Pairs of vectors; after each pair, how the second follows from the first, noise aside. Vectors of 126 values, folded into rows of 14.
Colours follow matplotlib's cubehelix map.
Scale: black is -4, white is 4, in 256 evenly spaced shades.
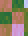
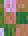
reversed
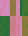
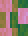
wrapped around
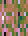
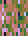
copied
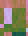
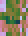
wrapped around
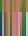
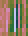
wrapped around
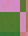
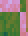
copied
